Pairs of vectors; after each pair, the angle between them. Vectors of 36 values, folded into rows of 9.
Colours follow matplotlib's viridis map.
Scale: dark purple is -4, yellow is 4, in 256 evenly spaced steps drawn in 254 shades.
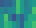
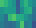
nearly opposite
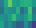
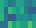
partly opposed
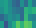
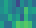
nearly parallel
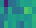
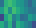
partly opposed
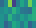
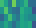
partly opposed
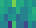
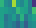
partly aligned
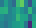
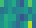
nearly opposite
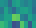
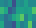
orthogonal
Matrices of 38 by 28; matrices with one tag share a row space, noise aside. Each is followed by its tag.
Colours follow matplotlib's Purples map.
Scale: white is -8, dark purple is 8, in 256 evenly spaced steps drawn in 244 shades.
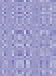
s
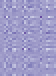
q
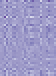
q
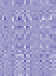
s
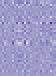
s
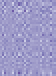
s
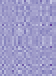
s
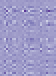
q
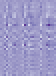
q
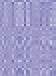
s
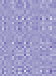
s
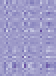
q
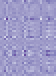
q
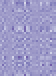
s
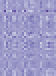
q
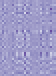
s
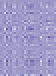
q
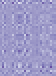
s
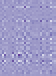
s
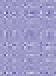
q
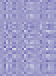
q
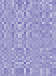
s
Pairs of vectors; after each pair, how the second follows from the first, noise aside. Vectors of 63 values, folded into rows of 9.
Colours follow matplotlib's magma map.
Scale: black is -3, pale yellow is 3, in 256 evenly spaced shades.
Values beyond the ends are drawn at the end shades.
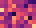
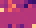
partly zeroed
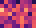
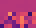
partly zeroed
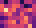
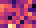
shuffled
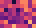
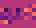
partly zeroed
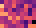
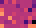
partly zeroed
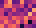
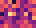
shuffled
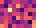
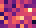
shuffled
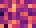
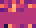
partly zeroed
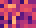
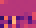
partly zeroed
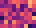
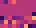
partly zeroed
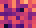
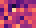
shuffled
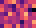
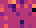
partly zeroed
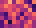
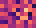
shuffled
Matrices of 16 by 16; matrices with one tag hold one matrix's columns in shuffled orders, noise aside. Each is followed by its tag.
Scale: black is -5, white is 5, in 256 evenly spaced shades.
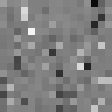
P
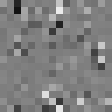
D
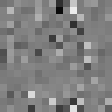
D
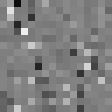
P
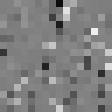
P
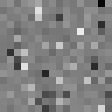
P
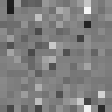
D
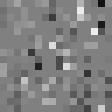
P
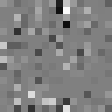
D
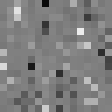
P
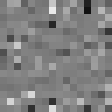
D
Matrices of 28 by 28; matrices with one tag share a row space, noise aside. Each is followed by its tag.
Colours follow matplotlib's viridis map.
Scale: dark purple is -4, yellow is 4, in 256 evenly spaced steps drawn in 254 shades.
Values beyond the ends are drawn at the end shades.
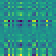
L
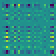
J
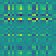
L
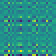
L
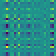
J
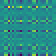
L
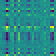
J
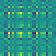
L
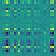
J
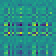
L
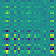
J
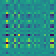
J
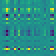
J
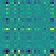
J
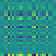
L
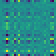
J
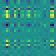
J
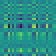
L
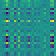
J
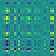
J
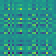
L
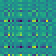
L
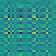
L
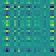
J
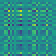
L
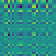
L
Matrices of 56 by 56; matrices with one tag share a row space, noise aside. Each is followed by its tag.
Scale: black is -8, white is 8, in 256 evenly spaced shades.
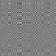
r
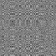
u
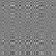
u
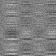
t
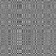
r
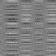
t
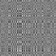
r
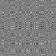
u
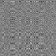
u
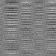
t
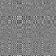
r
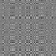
u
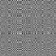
r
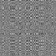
u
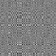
r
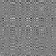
u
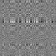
u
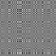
r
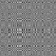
r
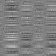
t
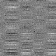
t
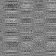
t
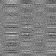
t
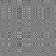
r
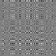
u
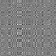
r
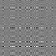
u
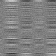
t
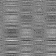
t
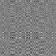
u
